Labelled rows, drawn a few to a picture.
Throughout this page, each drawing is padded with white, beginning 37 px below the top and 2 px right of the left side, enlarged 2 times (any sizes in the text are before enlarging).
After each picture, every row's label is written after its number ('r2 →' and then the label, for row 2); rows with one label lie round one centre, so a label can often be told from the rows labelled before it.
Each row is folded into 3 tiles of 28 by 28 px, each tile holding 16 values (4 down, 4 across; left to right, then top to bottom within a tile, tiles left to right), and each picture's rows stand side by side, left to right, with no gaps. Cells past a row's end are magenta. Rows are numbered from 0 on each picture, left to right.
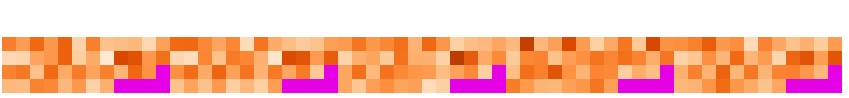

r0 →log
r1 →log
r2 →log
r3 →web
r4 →log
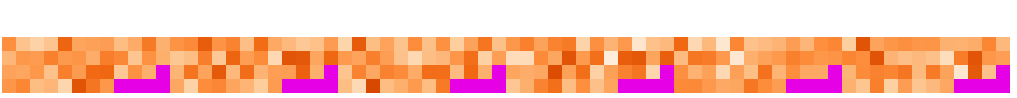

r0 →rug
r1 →log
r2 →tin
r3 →log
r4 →rug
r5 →tin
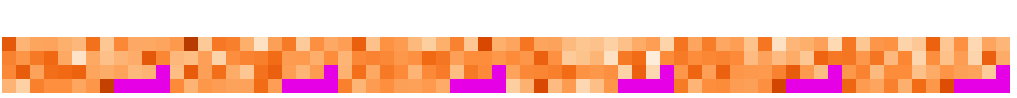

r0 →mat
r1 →web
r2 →web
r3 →tin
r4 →mat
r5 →mat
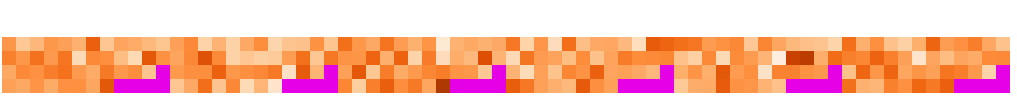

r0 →mat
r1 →tin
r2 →mat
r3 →rug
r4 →log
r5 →mat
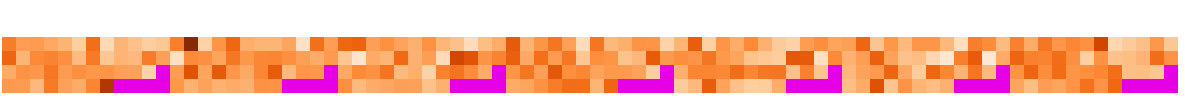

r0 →mat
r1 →web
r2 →log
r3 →mat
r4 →tin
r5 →tin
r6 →mat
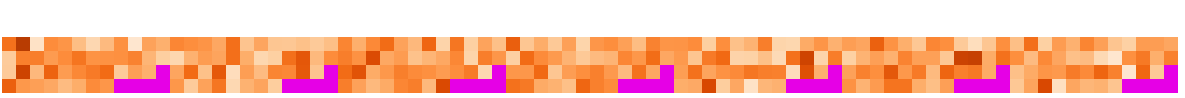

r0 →web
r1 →log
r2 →mat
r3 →rug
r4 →tin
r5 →log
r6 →tin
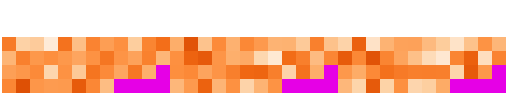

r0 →rug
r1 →tin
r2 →tin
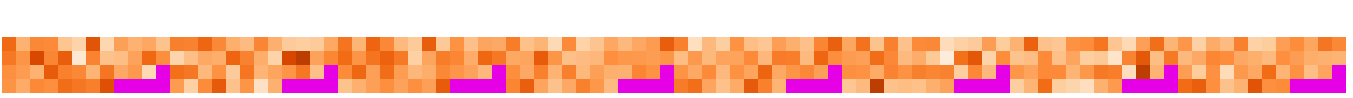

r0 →mat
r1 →log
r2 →mat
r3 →rug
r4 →rug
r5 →tin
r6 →tin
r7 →rug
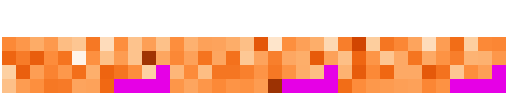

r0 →mat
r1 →mat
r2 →web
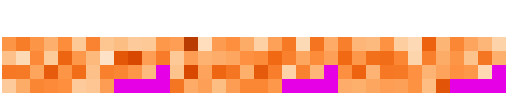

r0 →log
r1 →web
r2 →mat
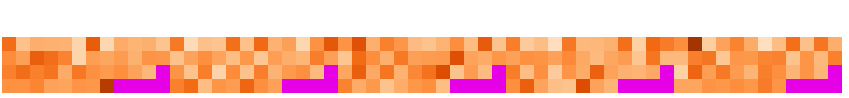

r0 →mat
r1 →rug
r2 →web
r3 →rug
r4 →web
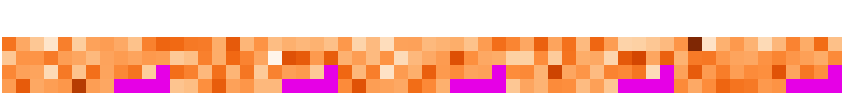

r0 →rug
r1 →log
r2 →rug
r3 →log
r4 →web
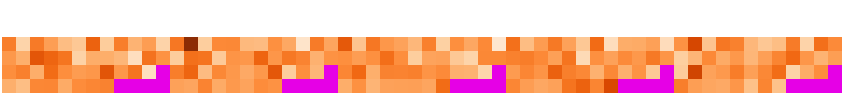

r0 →mat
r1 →web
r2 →mat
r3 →mat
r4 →web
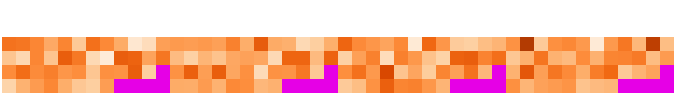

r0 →log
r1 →log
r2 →log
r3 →web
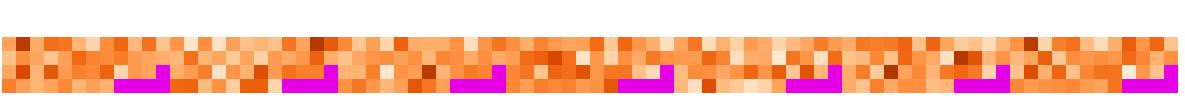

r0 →web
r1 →rug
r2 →rug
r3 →mat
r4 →tin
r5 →log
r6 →web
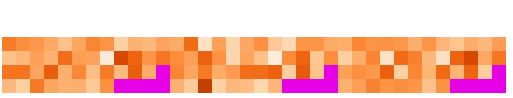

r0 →log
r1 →tin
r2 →log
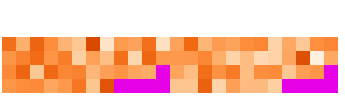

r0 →mat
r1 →tin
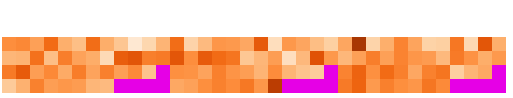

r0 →log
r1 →mat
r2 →web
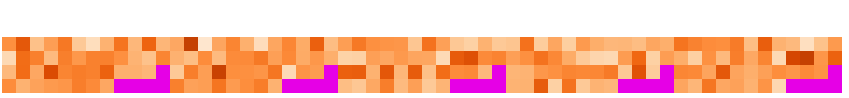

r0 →web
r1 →web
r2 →log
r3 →tin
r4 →log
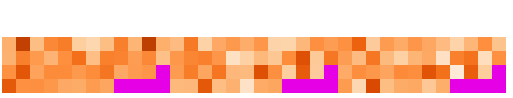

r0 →web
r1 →tin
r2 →tin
